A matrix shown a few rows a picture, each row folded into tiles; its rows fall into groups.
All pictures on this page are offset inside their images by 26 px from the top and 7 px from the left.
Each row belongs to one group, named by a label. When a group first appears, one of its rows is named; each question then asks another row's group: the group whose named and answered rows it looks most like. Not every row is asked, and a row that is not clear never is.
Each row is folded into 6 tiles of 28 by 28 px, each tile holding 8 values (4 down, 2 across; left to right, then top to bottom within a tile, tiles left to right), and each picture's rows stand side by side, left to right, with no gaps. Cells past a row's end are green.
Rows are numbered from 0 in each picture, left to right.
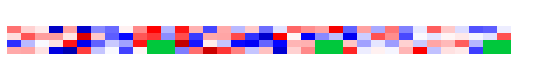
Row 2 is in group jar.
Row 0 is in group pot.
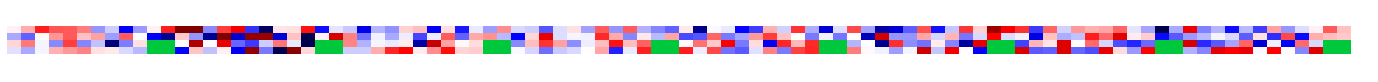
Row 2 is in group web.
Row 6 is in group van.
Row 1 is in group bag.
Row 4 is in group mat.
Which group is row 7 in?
web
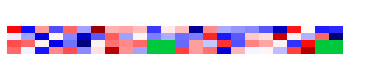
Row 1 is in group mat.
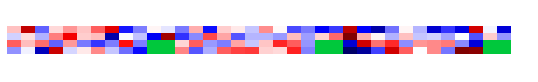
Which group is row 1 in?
jar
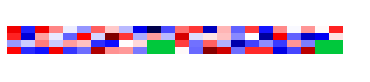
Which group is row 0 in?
van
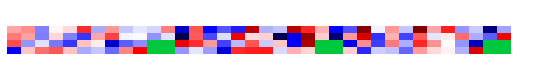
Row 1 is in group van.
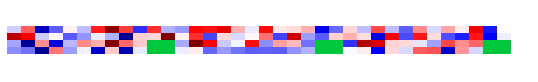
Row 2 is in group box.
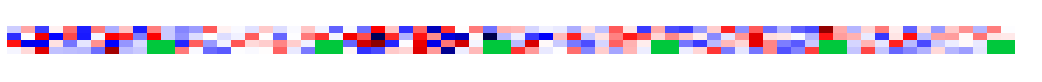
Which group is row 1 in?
pot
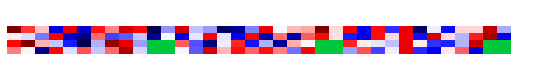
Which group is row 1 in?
web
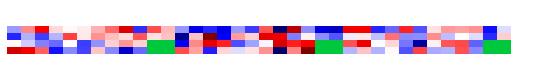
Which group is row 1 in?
mat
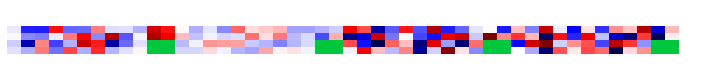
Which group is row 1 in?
van
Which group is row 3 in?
box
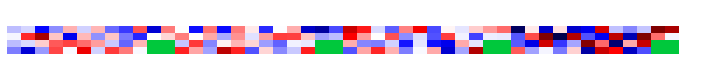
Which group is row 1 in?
van
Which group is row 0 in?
jar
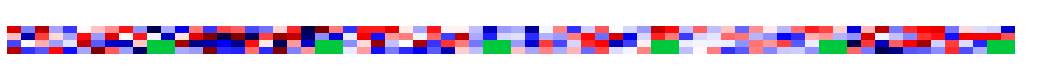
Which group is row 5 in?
pot
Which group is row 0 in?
van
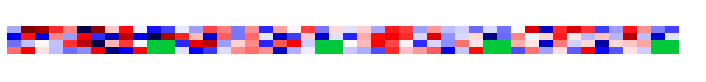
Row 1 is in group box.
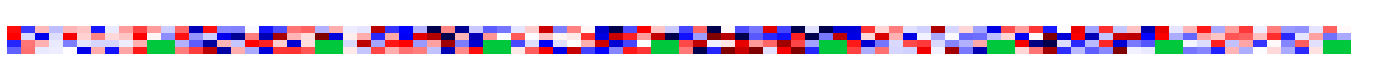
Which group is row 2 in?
bag
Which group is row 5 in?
jar
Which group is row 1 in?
mat
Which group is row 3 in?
mat
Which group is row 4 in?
jar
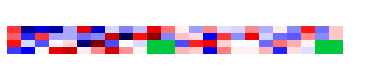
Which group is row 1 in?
box
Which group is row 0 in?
web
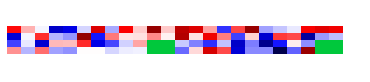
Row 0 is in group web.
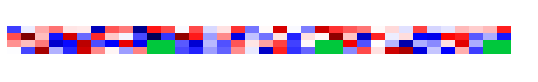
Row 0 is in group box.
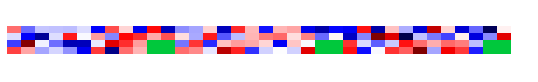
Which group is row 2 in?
jar
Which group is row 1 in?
van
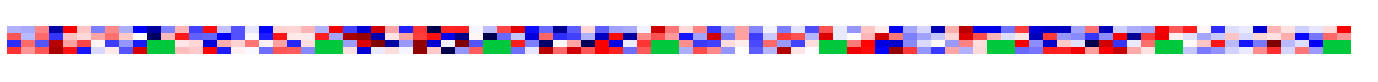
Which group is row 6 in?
web
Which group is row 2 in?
box
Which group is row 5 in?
van
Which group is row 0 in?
van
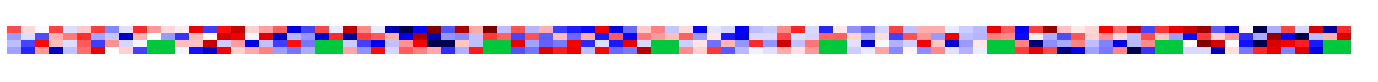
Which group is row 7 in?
bag
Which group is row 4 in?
mat
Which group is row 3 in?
web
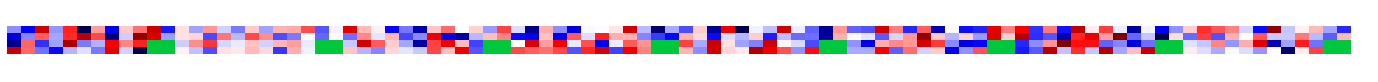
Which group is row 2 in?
bag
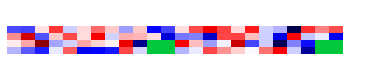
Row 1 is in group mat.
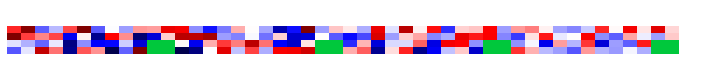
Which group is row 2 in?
pot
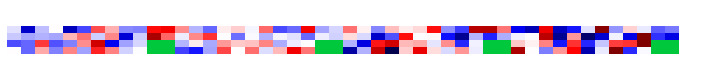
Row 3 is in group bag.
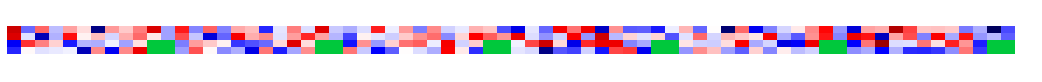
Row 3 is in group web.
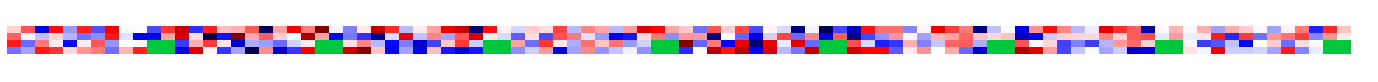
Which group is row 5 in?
jar
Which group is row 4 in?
web
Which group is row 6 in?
jar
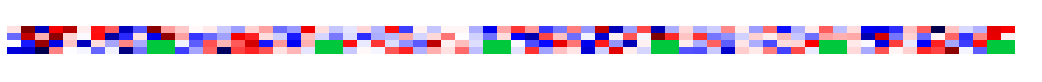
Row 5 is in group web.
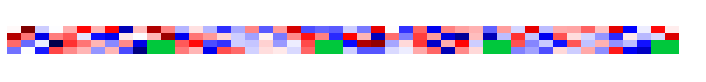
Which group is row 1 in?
van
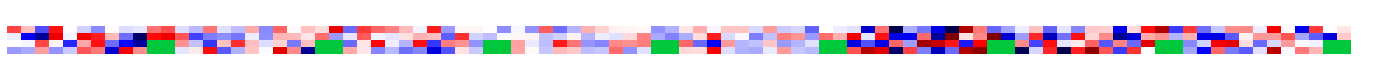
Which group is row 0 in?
bag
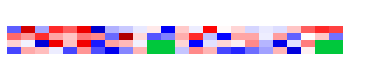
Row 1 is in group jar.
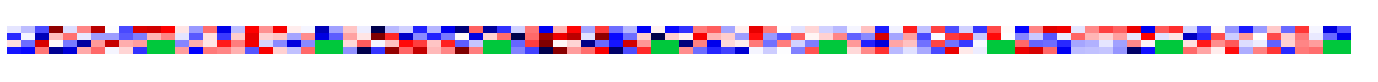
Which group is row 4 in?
pot
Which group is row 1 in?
van
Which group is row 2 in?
jar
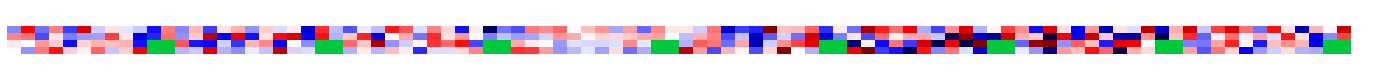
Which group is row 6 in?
box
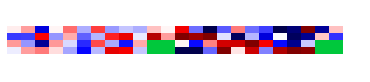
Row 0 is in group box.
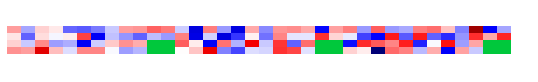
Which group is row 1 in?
mat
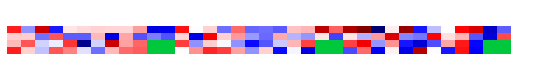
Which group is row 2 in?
bag
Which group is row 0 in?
bag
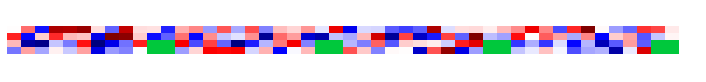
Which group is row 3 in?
pot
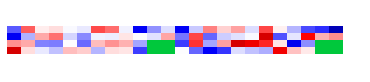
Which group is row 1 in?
pot
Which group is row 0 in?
jar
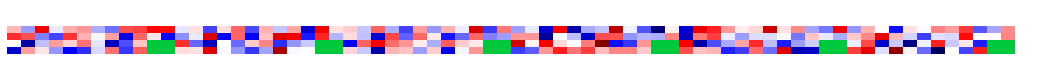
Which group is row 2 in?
box
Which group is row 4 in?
jar
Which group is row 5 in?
van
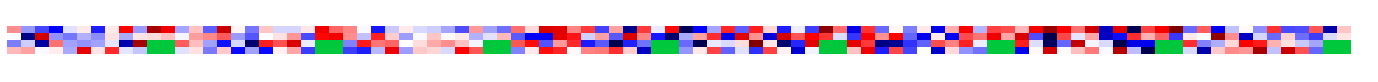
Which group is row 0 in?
web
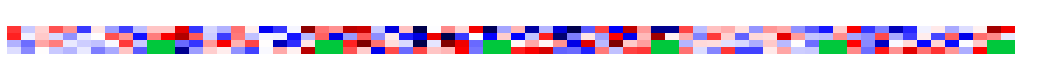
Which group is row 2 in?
bag
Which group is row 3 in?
mat
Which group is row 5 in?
web
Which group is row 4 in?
van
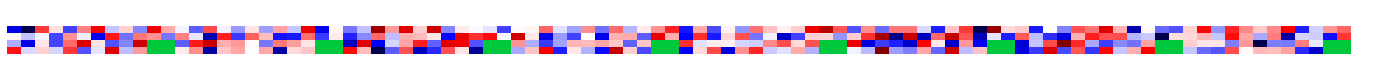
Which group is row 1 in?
box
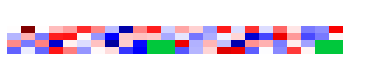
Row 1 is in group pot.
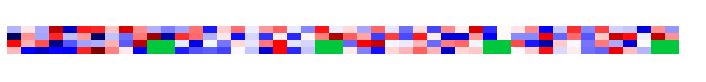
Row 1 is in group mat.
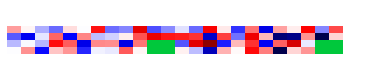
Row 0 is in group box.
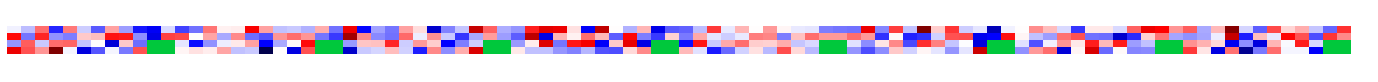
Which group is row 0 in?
van
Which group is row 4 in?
pot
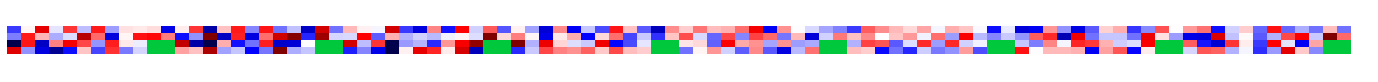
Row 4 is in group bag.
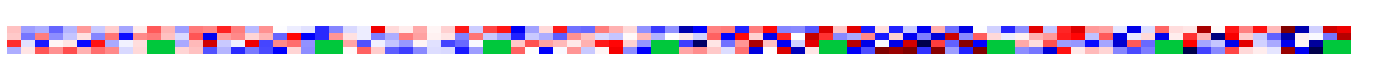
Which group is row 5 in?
web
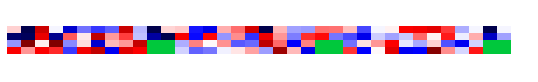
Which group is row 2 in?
van
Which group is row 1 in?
web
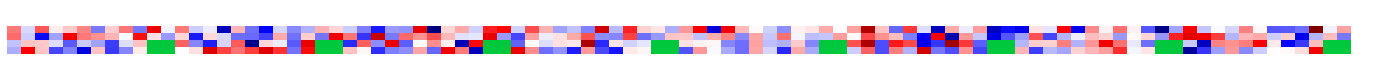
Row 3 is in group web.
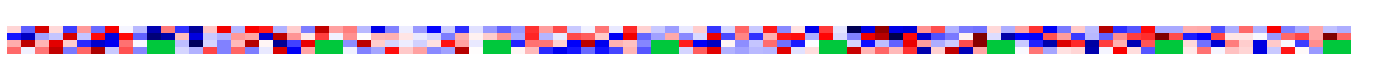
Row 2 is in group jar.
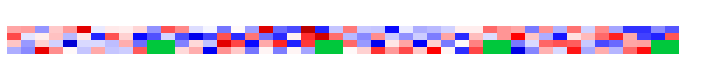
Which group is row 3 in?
van
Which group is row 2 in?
web
